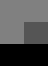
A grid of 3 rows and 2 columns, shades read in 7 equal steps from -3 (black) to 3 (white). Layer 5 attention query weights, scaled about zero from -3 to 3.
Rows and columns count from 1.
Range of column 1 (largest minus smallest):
3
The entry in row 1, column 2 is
0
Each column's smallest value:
-3 -3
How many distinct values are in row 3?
1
